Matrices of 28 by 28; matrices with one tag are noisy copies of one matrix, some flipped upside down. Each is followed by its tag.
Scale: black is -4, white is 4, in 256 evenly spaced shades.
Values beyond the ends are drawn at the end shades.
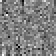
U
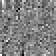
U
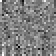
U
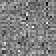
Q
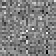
Q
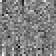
U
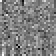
U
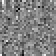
U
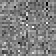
Q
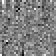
U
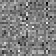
Q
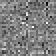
Q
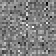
Q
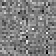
Q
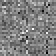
Q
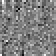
U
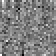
U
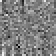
U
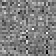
Q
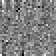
U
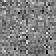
Q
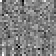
U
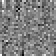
U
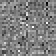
Q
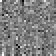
U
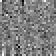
U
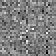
Q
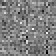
Q
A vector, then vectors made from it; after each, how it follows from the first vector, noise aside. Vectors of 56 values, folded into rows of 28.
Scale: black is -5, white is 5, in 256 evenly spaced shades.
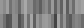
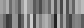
scaled up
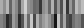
scaled up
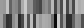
scaled up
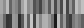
scaled up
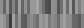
wrapped around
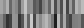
scaled up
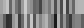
scaled up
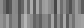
wrapped around
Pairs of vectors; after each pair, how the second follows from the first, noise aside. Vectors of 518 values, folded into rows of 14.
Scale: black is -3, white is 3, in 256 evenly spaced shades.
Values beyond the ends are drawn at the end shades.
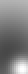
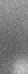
shrunk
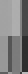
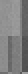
shrunk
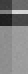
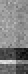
reversed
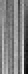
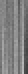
shrunk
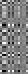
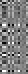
negated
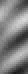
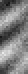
reversed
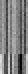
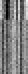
reversed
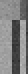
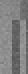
shrunk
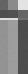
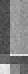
reversed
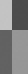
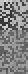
sign-scrambled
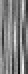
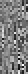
sign-scrambled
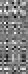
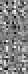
sign-scrambled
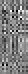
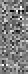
sign-scrambled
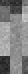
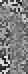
sign-scrambled
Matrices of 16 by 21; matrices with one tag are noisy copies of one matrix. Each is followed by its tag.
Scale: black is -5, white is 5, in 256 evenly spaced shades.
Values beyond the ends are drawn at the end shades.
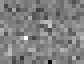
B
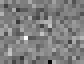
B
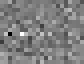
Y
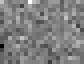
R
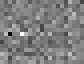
Y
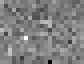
B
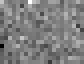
R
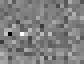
Y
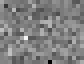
B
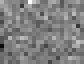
R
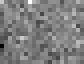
R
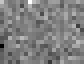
R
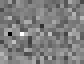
Y
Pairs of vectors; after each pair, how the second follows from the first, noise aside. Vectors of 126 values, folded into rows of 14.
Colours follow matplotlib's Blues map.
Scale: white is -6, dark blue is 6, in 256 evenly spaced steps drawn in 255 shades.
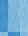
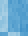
negated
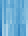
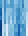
scaled up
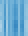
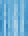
negated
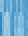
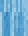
negated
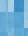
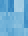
negated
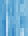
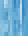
reversed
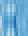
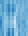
negated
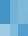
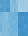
reversed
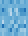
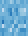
negated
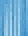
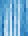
scaled up
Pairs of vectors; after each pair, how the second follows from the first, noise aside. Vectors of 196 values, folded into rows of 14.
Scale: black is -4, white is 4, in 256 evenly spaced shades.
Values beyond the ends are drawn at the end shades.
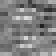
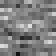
wrapped around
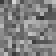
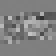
partly zeroed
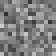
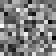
scaled up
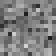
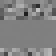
partly zeroed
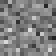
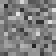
wrapped around
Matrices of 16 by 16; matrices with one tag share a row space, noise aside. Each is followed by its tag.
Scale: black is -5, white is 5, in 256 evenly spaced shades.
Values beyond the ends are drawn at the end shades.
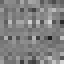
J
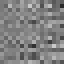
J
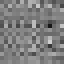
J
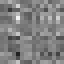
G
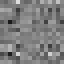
G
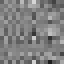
J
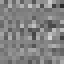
J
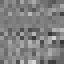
J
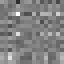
G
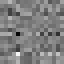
G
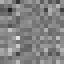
G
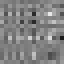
J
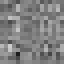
G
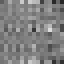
J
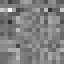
G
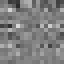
G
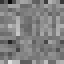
G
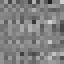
J
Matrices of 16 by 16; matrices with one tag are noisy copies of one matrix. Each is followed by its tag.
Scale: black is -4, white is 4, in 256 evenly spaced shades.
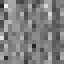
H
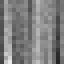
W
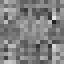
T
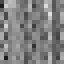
H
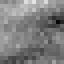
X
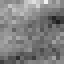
X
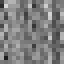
H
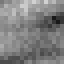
X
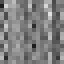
H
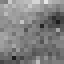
X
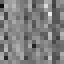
H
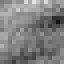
X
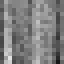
W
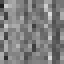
H
